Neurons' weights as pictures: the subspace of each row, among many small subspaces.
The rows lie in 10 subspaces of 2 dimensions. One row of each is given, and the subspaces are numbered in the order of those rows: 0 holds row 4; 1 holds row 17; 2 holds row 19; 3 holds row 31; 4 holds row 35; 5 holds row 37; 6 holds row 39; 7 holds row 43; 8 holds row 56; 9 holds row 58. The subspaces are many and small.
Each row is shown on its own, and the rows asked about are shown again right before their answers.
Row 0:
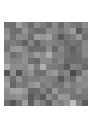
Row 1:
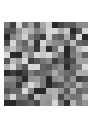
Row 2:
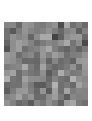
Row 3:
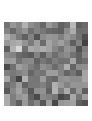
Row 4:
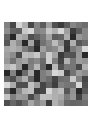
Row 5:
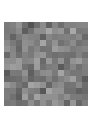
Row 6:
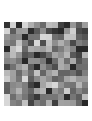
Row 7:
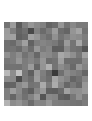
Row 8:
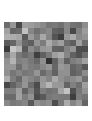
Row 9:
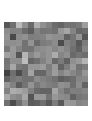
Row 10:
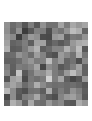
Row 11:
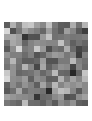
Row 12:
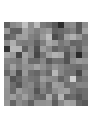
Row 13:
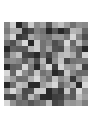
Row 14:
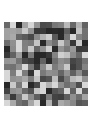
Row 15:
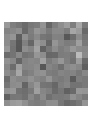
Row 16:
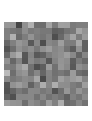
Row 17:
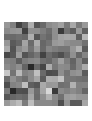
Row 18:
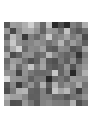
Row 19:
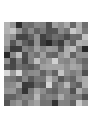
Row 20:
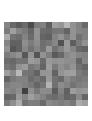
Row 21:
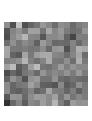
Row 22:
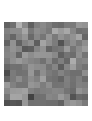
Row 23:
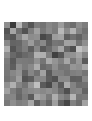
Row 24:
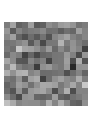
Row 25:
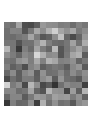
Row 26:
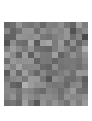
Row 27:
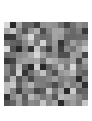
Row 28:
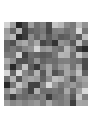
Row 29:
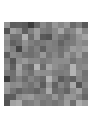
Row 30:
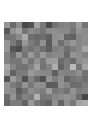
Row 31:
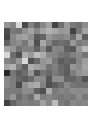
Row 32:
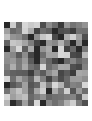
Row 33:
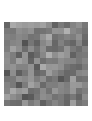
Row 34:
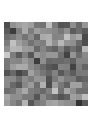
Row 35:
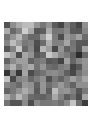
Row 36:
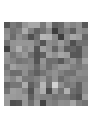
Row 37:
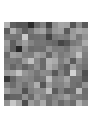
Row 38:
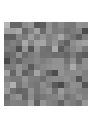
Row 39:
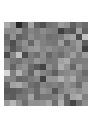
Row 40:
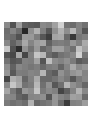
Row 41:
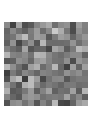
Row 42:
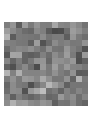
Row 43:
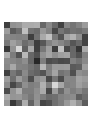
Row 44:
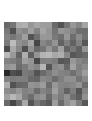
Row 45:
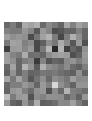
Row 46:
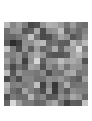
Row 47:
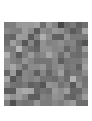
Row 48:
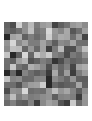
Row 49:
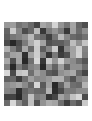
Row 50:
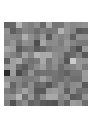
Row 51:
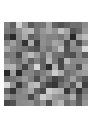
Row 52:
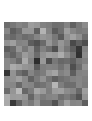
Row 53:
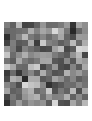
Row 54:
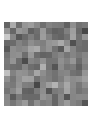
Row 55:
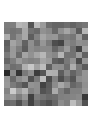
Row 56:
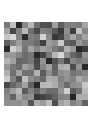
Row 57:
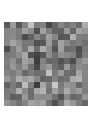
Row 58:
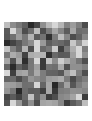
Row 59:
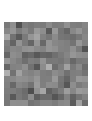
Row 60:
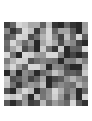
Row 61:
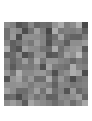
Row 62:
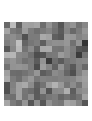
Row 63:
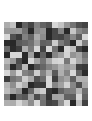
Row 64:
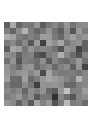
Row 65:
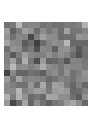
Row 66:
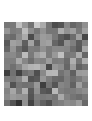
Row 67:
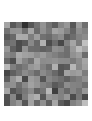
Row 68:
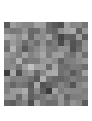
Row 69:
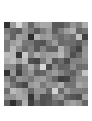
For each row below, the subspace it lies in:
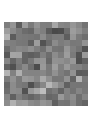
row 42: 3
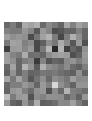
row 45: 7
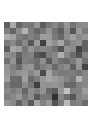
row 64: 8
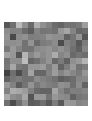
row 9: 6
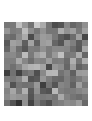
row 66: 1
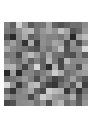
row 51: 0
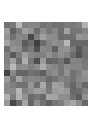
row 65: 9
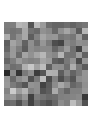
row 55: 1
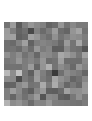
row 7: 0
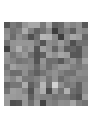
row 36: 7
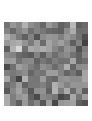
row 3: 2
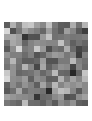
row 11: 5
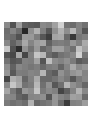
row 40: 8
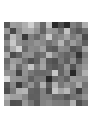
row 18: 5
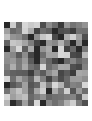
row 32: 7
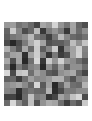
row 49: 9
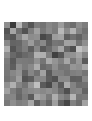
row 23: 8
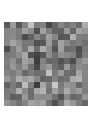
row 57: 9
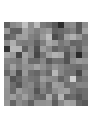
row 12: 8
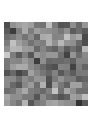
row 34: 2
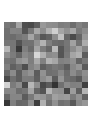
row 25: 7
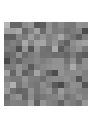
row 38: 1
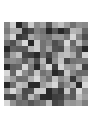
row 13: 0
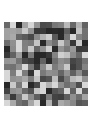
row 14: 7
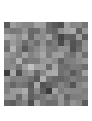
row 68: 1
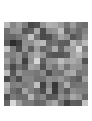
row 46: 9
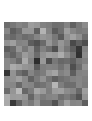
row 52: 9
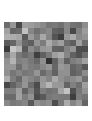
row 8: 8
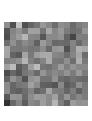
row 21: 3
